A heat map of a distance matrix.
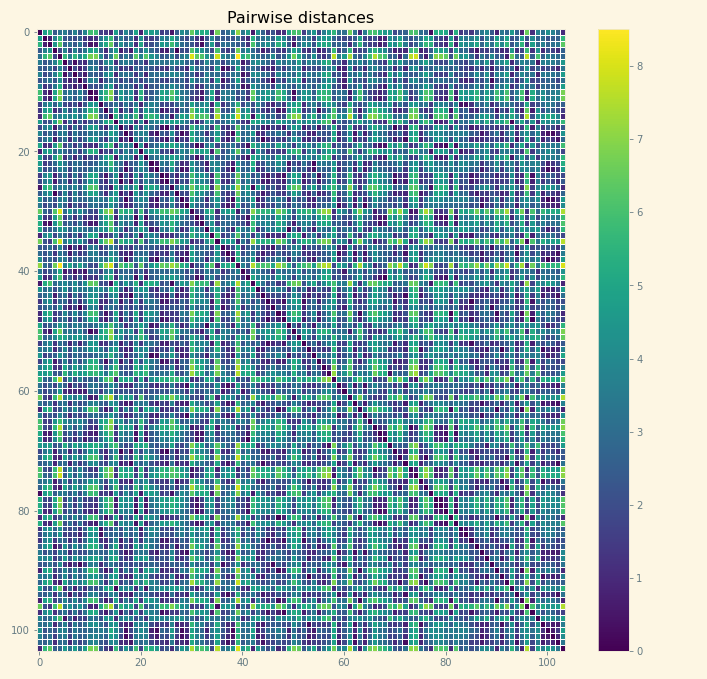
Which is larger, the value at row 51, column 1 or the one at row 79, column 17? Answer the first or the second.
the second
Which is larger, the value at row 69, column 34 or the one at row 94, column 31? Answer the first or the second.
the first
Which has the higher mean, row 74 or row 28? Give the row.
74
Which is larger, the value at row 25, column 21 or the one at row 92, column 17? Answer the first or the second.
the first
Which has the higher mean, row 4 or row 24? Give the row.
4
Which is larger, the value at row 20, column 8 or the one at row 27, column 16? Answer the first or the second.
the first
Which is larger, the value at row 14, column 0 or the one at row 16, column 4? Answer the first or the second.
the second
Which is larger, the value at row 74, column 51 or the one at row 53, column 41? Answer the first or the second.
the first
